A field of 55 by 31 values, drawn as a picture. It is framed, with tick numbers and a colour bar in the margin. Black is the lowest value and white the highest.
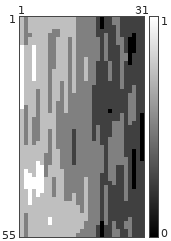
Grain: streaks running down. Slope: up to the left. Ninth with the highest average: bottom left.
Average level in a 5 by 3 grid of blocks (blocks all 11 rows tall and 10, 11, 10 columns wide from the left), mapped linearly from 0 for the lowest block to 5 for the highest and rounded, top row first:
4 3 0 | 5 2 0 | 4 2 0 | 5 2 0 | 5 3 0
